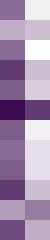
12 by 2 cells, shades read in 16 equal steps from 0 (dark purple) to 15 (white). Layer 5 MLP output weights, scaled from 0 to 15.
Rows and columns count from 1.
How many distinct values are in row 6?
2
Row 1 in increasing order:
6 14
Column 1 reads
6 10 6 3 5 0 5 6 5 3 9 4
